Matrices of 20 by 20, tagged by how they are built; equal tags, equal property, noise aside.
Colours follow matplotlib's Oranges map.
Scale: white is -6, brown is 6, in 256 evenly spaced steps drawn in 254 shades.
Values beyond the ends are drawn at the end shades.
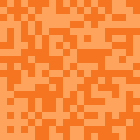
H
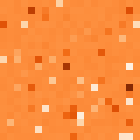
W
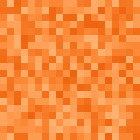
H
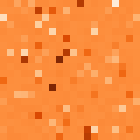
W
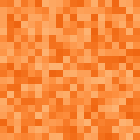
H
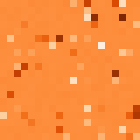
W
